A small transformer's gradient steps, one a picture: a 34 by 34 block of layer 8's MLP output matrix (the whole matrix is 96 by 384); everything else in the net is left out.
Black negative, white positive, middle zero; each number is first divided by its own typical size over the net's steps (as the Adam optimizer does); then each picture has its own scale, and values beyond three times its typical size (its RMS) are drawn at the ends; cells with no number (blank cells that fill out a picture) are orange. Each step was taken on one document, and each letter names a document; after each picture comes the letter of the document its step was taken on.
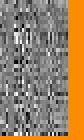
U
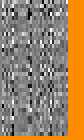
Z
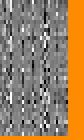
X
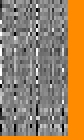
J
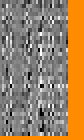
Z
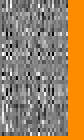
Z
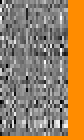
J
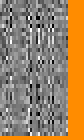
Z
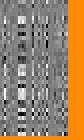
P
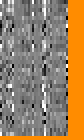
X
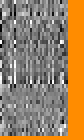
J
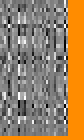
P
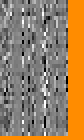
X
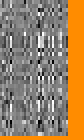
Z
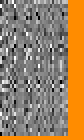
J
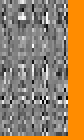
P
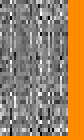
J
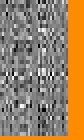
Z
